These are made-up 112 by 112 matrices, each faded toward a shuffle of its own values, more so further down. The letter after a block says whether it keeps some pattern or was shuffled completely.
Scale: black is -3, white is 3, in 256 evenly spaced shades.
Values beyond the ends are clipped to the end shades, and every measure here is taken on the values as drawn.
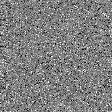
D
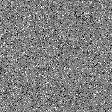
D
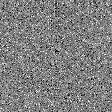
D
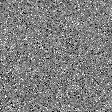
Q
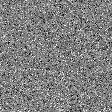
Q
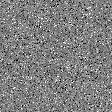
Q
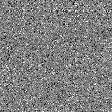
D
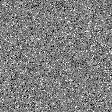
Q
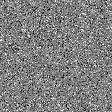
D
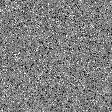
Q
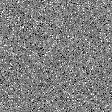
D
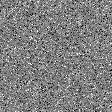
Q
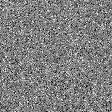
D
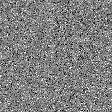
D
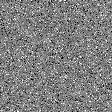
Q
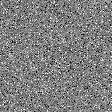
D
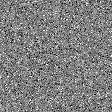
Q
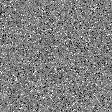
Q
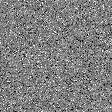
Q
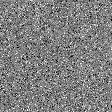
Q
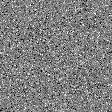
Q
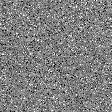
D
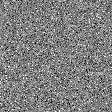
Q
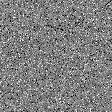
D
